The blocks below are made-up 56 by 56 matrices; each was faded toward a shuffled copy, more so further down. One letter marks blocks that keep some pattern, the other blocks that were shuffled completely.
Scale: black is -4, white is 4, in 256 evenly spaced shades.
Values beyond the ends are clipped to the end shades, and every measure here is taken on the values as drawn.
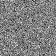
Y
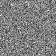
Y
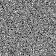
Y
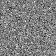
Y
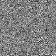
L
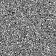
Y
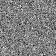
Y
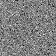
Y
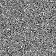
Y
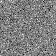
Y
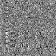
L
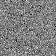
Y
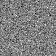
Y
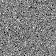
Y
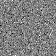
Y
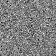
Y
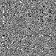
L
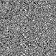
L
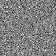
L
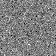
Y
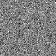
L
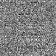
L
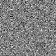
L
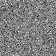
Y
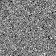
Y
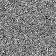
Y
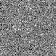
L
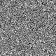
Y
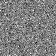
Y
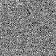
L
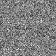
L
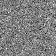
Y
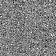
L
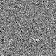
L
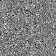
L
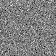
Y
